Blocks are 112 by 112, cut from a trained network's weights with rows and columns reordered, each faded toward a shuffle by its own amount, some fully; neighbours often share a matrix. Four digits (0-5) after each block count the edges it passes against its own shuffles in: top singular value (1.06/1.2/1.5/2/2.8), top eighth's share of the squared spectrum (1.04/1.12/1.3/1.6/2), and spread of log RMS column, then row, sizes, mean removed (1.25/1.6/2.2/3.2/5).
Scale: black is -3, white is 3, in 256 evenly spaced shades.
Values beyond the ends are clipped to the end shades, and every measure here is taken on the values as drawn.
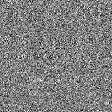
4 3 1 2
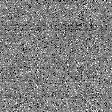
2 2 2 0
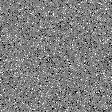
0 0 0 0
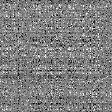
4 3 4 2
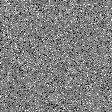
0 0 0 0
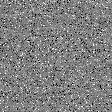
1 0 0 0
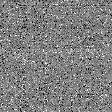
2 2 2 0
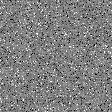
0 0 0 0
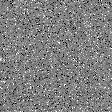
0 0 0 0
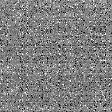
3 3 3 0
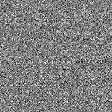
3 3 1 2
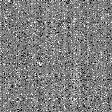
3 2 0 2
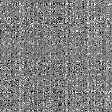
4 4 1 4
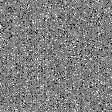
2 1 0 1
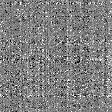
3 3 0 3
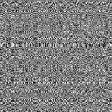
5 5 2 4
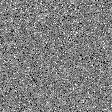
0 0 0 0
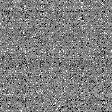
3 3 3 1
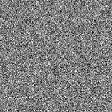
3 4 1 2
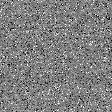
1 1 1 0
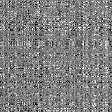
4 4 1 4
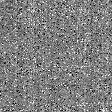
2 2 0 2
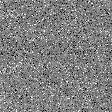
1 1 1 0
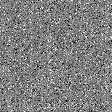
1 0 0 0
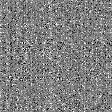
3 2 0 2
